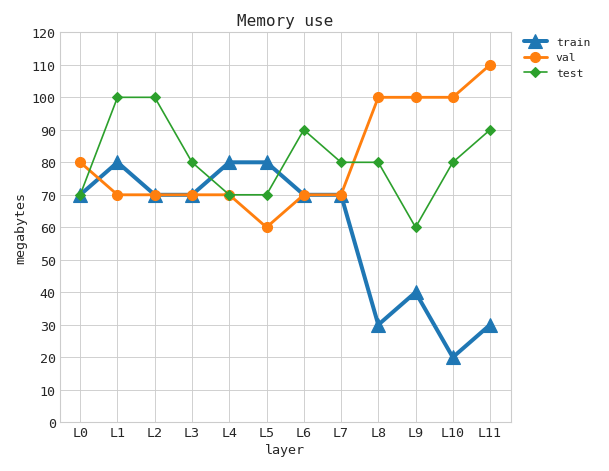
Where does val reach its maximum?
L11
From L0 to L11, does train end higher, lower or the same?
lower
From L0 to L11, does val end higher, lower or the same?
higher
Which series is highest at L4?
train
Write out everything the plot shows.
Title: Memory use
x-axis: layer, ticks L0 L1 L2 L3 L4 L5 L6 L7 L8 L9 L10 L11
y-axis: megabytes, ticks 0 10 20 30 40 50 60 70 80 90 100 110 120
Legend: train, val, test
Values:
train: 70 80 70 70 80 80 70 70 30 40 20 30
val: 80 70 70 70 70 60 70 70 100 100 100 110
test: 70 100 100 80 70 70 90 80 80 60 80 90
